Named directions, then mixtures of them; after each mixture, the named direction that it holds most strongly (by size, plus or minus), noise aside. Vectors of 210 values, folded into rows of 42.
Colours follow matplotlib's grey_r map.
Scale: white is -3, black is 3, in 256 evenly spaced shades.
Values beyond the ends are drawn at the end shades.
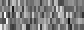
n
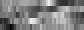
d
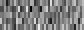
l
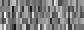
n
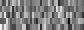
n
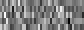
n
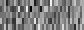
l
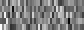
n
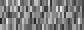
l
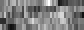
d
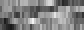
d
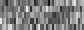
l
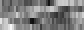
d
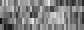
d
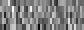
n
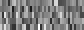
n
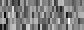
n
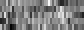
n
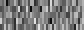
l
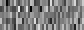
l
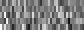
n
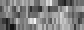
d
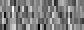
n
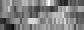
d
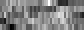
d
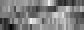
d
